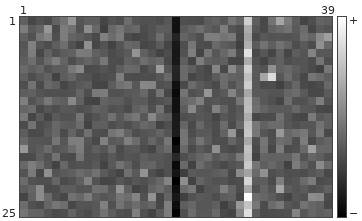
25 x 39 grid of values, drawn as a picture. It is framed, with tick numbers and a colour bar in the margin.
On average the colour sits 40% of the way up the scale. Most values sit low, with a long tail of high ones. No overall slope runs across the table. Columns 20 and 29 stand out from the rest.
